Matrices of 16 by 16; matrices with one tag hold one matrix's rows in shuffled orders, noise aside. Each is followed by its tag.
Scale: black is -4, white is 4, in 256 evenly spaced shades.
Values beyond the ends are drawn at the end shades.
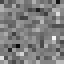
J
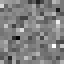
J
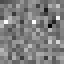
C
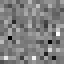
C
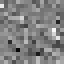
J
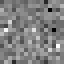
C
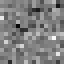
J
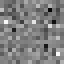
C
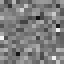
J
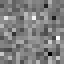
C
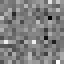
C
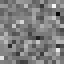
J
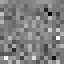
C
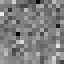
J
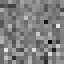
C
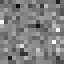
J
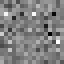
C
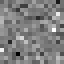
J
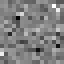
J
